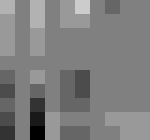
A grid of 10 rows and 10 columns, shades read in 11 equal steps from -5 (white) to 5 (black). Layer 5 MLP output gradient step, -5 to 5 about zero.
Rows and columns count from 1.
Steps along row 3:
up down up same same same same same same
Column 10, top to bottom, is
0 0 0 0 0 0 0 0 -1 -1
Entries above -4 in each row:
10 10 10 10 10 10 10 10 10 10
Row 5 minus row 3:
1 0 1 0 0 0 0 0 0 0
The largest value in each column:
3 0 5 0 1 2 0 1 0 0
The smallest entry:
-3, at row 1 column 6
